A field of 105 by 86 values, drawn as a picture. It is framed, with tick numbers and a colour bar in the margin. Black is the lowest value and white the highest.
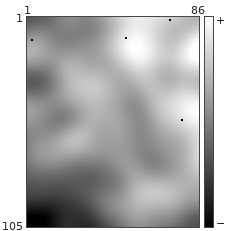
The texture varies smoothly and slowly. Four lone cells stand out, each far lower than its neighbours. The halves do not mirror each other. The bottom left is the ninth with the lowest average. The field climbs toward the top right. There are no regular stripes. The top right is the ninth with the highest average.
